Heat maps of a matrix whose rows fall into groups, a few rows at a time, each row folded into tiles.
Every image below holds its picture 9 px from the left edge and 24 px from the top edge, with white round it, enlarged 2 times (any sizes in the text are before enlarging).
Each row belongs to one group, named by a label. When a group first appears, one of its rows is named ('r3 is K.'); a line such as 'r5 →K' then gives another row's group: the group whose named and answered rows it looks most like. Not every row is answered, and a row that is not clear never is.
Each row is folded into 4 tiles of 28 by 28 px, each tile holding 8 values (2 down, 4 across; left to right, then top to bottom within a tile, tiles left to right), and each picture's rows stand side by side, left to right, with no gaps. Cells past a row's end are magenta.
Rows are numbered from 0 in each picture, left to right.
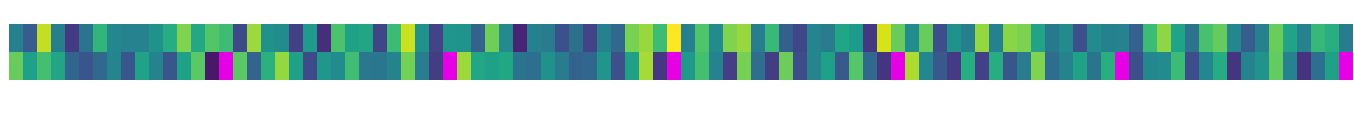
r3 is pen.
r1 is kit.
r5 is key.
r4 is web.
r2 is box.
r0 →box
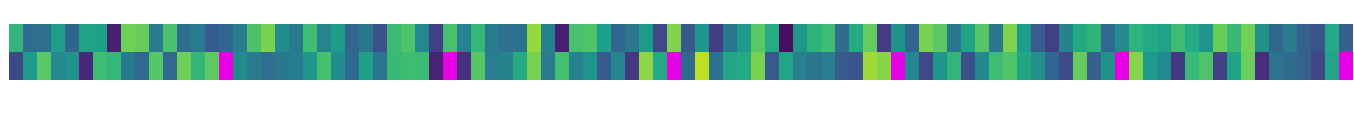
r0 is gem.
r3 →gem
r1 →kit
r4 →kit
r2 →gem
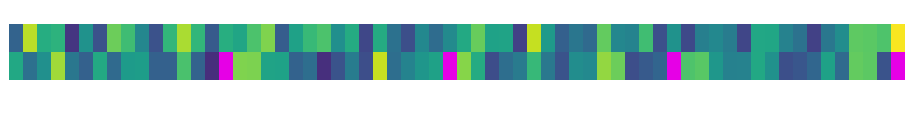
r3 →box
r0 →kit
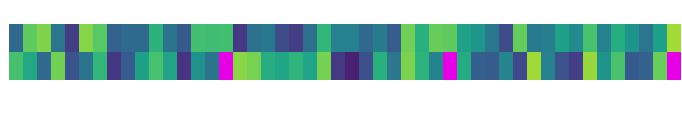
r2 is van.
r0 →key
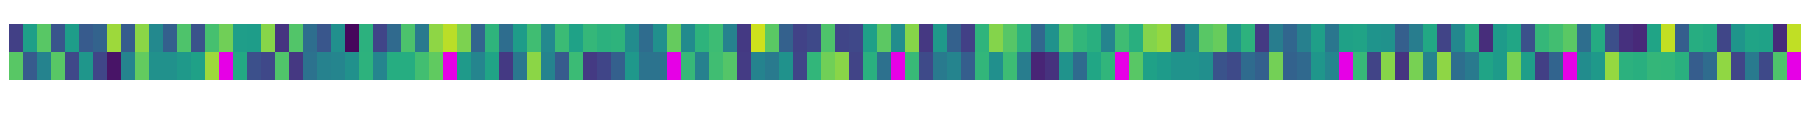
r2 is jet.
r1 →van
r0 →van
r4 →jet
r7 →gem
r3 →key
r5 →key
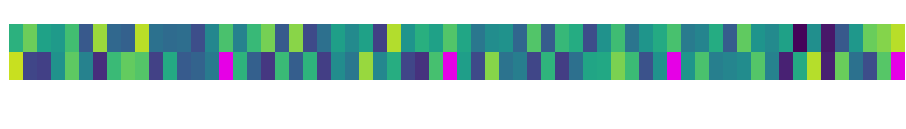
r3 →van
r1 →van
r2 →web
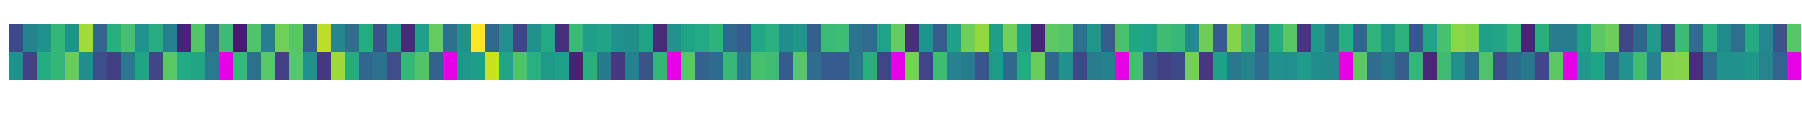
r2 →gem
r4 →web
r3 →jet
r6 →web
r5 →web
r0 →web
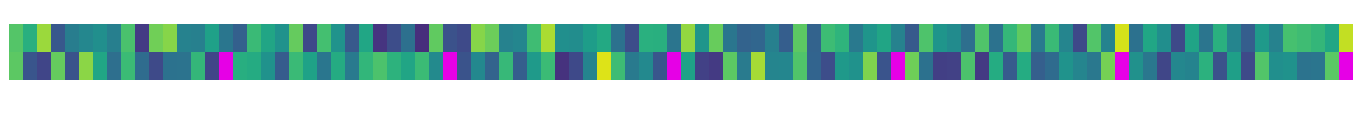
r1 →pen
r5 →van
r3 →jet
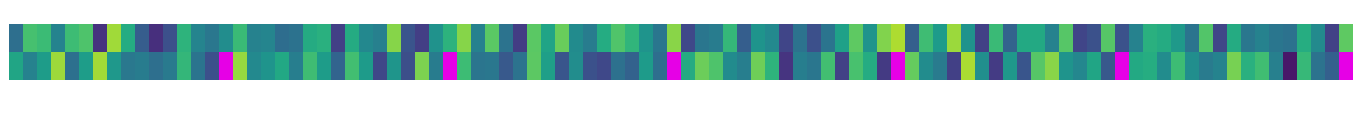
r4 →pen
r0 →kit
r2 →jet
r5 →kit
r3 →box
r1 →jet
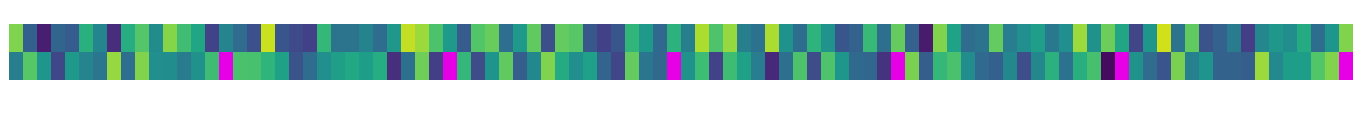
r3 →key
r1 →box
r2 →kit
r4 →box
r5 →van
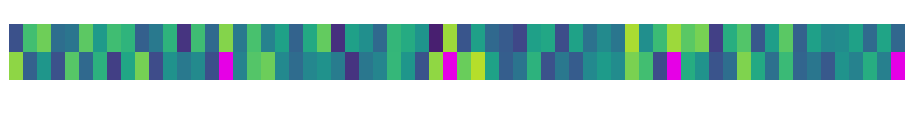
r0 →web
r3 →pen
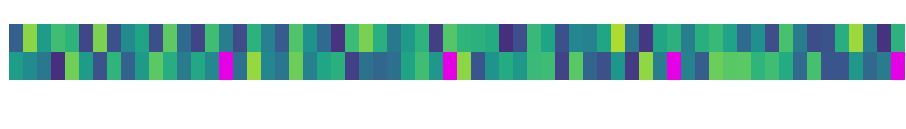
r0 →pen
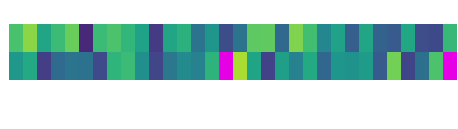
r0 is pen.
